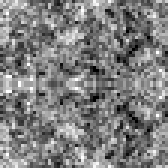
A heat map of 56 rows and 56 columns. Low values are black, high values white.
Histogram: bell-shaped. Seam: none. Mirror symmetry: top to bottom. Slope: none.
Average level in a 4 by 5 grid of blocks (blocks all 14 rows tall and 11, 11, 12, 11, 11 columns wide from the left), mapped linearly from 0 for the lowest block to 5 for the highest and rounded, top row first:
5 1 4 1 2
2 3 1 0 3
2 3 1 0 3
5 1 4 1 2
